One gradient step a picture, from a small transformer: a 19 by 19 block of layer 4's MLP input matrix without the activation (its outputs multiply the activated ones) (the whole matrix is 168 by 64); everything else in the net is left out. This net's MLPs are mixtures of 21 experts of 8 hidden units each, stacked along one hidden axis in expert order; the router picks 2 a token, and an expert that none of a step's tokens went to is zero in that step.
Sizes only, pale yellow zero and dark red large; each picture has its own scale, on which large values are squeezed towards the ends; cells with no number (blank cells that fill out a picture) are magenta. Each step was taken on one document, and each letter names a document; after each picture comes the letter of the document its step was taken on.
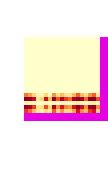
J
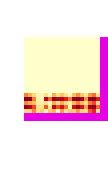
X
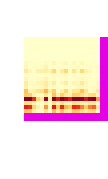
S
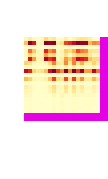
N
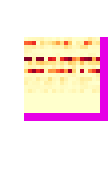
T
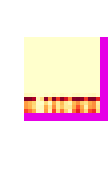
J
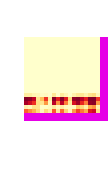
X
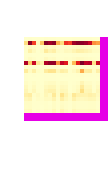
N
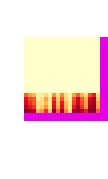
X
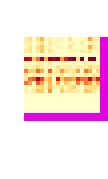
T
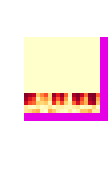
X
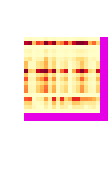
S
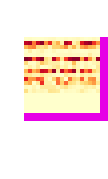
T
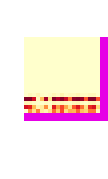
J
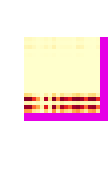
J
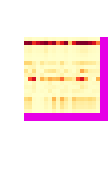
N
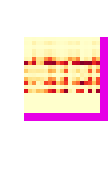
N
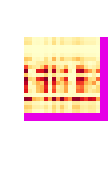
S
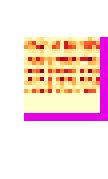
T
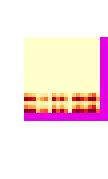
X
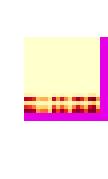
X
